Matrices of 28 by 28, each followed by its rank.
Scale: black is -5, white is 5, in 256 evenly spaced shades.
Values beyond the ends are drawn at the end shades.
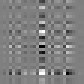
one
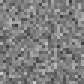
full rank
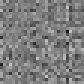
five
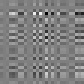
one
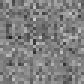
five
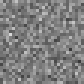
full rank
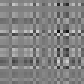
one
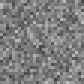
full rank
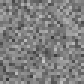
full rank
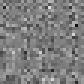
five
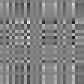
one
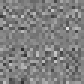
five
